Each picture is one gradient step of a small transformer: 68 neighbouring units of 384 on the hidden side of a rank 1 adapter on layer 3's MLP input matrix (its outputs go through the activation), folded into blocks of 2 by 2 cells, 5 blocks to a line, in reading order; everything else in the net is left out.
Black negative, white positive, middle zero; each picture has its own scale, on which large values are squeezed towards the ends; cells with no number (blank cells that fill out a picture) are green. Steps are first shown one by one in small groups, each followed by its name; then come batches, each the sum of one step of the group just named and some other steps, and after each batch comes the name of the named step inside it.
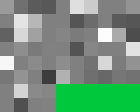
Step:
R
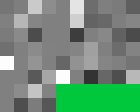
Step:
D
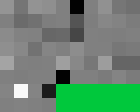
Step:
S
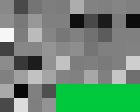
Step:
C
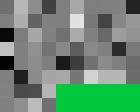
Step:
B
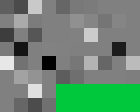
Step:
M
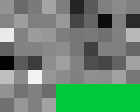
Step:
C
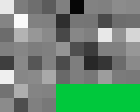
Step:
R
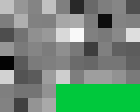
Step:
B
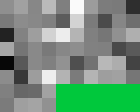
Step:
B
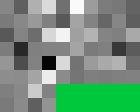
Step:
M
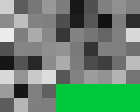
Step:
C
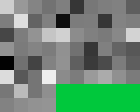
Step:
B
